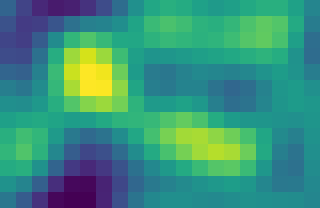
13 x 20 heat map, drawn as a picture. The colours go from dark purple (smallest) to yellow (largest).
There are no regular stripes. The halves do not mirror each other. The ninth with the lowest average is the bottom left. On average the colour sits 50% of the way up the scale.
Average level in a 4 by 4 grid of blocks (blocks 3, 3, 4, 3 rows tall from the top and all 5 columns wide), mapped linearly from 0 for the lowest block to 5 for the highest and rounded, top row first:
0 3 4 4 | 3 5 2 3 | 3 3 5 3 | 1 0 3 2
